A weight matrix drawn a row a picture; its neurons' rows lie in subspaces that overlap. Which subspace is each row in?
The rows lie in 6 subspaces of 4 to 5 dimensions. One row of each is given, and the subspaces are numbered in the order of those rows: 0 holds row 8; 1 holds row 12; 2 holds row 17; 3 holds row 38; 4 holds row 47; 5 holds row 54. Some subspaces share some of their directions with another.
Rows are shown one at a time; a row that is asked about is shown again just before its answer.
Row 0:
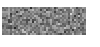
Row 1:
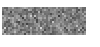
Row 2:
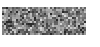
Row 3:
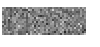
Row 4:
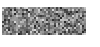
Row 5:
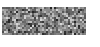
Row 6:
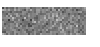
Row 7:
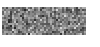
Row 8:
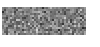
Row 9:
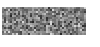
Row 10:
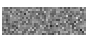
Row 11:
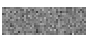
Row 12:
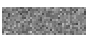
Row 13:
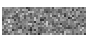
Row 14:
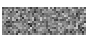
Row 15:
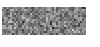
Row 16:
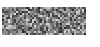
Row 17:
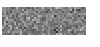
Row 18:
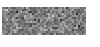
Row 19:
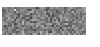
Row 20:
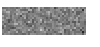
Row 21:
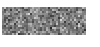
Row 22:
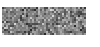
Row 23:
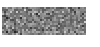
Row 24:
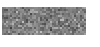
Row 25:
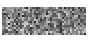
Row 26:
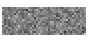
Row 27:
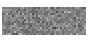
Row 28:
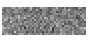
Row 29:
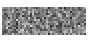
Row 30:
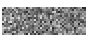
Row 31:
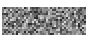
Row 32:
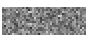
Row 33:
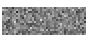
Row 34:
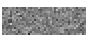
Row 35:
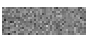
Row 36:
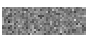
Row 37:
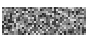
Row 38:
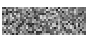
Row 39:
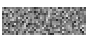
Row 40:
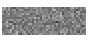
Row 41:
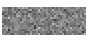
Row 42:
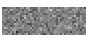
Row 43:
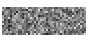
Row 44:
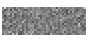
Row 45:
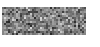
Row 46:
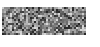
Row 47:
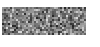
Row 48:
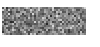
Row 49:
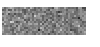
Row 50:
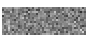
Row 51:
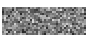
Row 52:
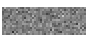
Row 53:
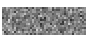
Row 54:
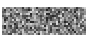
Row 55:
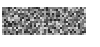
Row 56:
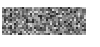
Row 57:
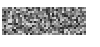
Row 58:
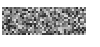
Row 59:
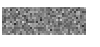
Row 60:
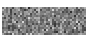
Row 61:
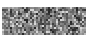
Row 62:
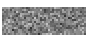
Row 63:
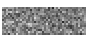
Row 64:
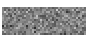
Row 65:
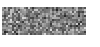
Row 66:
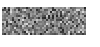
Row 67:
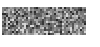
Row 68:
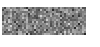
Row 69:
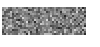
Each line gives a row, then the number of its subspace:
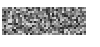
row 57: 5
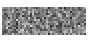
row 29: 4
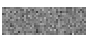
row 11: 0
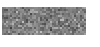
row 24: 0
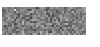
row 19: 5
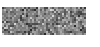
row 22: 2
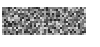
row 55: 5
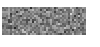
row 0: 1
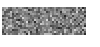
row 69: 0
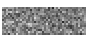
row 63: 3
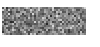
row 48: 3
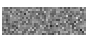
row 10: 4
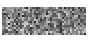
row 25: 4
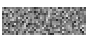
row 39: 4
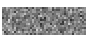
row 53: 0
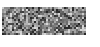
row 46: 2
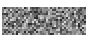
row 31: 4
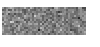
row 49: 3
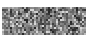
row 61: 0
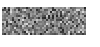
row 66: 3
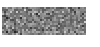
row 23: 2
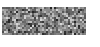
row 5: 0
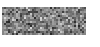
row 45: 0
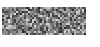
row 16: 1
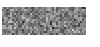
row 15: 5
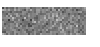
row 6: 3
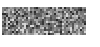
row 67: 4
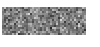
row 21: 4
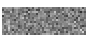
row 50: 4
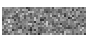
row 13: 2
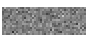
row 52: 1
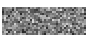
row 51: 1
